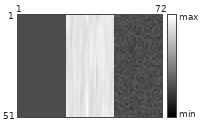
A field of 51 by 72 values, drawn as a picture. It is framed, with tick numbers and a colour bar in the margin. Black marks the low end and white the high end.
The table splits into one row of 3 panels. Panel 1,1: low, flat. Panel 1,2: very high, streaked downward, faint in contrast. Panel 1,3: low, fine-grained, faint in contrast.
